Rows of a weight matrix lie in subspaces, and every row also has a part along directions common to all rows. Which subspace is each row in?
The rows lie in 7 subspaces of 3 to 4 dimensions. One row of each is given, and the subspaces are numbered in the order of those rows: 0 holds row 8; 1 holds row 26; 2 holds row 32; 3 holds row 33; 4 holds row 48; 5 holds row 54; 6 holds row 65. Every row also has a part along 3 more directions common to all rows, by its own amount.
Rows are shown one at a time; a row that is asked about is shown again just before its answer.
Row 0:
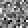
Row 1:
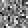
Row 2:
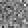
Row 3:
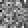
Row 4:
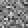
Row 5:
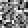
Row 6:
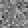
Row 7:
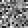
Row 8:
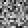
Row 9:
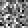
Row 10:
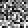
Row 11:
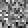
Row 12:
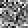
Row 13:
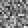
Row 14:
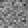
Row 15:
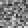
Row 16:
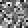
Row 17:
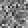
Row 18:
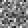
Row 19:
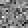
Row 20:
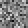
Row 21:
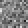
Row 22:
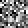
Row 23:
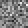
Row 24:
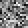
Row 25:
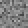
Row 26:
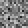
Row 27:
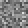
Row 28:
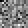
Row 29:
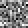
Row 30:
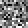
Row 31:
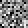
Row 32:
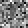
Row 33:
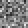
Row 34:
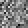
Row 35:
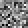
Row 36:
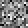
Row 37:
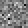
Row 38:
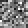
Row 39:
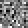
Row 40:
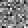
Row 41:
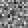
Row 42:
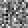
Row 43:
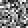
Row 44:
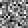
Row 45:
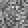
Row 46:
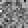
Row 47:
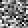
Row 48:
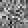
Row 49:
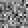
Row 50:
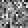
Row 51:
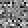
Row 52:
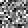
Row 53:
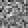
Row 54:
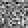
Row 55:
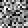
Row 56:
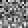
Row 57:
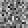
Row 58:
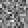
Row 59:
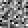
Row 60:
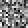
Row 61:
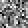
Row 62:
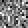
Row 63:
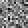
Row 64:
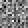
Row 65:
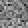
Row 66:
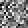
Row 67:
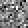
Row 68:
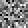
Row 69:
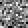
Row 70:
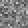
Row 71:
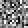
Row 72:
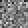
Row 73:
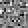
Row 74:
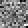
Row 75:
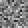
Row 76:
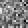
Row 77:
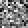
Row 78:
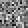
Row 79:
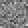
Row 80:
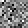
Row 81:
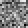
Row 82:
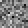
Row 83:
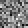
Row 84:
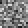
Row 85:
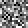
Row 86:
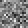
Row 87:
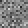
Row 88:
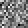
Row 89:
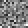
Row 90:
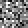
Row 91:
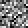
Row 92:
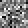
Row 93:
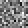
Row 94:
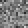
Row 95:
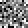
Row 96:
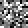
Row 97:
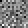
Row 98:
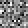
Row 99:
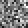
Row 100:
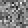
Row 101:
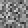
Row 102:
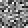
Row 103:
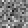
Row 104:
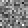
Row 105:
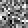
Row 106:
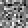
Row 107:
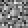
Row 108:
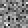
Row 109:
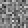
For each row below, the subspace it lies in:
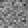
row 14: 0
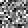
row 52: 3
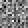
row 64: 5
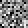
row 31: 4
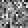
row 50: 2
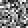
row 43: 5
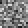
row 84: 6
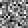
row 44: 3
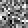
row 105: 4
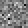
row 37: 3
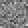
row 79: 2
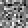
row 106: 6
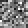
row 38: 2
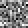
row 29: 1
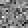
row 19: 2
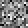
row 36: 2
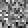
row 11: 6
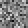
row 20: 5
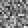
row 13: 1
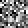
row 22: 1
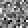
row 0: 0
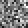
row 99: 6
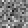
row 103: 3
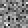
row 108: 1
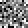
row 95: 0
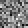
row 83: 1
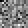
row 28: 3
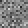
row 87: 4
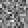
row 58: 5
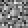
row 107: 3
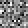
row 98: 4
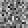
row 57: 3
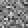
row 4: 1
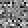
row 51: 4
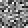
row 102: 6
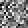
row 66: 3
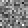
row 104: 1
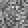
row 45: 5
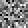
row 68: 6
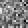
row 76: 0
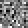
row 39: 4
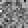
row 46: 0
